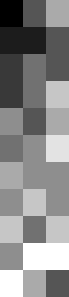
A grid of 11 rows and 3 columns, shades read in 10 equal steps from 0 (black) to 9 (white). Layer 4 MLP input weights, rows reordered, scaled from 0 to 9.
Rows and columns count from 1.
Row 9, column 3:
7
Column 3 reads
6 3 3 7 6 8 5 5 7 9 3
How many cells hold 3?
5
